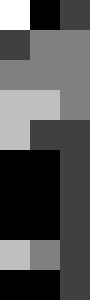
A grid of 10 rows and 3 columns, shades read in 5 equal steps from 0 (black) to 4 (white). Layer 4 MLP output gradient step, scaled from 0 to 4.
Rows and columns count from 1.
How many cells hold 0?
9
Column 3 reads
1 2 2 2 1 1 1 1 1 1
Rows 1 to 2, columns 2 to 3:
0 1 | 2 2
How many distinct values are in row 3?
1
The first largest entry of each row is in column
1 2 1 1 1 3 3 3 1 3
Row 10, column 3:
1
